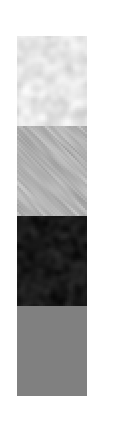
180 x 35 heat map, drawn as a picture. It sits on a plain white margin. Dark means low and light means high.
The table splits into 4 rows of 1 panel. Panel 1,1: very high, blotchy, faint in contrast. Panel 2,1: high, slanting down to the right, faint in contrast. Panel 3,1: very low, blotchy, faint in contrast. Panel 4,1: middling, flat.
